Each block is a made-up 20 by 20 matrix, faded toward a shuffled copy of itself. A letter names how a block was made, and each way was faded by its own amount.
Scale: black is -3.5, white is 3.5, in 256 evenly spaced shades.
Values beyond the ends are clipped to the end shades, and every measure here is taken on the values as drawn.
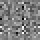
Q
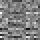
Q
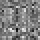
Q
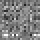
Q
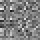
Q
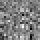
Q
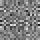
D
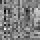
Q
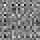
Q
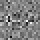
D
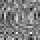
Q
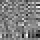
Q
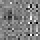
D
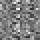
D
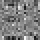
D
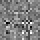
Q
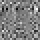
D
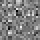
D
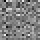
Q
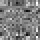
D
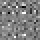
D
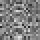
D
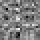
Q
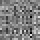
Q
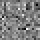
D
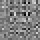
Q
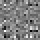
D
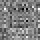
Q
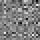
D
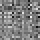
D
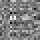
Q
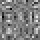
D
